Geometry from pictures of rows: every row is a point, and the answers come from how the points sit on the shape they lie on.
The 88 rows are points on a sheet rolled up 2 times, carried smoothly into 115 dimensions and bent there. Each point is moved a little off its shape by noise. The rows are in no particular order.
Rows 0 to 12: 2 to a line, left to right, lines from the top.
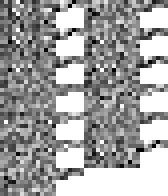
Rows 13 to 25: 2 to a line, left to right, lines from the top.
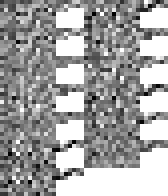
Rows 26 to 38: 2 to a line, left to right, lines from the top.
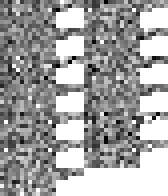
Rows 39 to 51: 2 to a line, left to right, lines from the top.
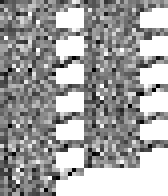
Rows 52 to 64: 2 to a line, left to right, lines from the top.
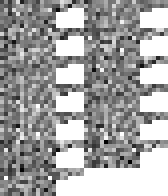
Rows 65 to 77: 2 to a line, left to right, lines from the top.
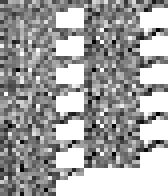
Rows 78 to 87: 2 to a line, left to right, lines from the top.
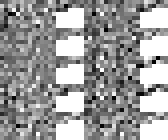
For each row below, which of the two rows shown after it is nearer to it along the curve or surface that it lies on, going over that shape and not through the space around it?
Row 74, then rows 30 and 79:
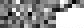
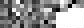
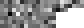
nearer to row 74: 30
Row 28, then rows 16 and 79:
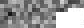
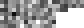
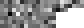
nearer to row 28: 79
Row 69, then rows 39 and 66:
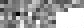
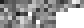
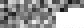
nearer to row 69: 39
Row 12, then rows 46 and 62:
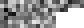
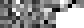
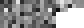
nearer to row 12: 46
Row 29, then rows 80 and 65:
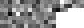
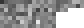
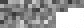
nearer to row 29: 65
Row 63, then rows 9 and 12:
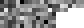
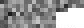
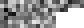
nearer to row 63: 9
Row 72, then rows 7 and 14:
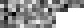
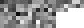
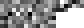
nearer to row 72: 14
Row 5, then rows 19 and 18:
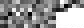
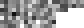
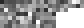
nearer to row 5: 19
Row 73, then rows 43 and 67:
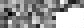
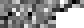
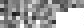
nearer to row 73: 43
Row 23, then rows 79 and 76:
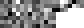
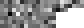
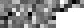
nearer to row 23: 76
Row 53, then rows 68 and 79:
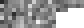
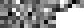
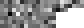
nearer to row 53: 79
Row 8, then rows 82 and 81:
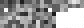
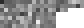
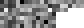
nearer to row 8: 81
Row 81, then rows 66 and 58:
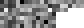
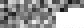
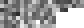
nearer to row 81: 58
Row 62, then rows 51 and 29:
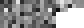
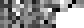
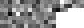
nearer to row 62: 29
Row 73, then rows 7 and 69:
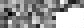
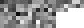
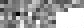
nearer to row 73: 69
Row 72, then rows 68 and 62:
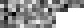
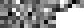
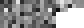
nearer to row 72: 68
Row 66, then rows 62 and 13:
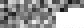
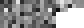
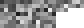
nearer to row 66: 13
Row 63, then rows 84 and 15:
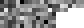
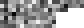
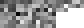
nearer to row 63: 15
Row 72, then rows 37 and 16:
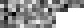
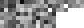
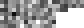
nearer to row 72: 16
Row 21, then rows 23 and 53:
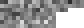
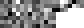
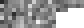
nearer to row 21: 53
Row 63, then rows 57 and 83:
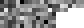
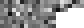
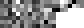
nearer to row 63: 57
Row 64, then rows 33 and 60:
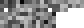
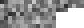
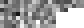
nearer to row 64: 60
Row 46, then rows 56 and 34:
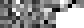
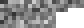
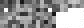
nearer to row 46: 34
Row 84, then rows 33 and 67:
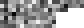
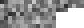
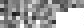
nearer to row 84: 67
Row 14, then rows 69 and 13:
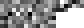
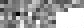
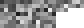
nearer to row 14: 69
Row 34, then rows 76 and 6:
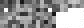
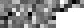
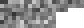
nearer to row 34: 6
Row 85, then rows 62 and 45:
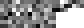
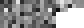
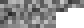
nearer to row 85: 62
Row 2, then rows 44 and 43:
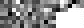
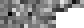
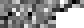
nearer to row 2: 43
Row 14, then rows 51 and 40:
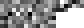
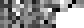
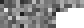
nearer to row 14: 51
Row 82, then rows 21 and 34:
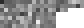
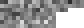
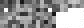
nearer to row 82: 21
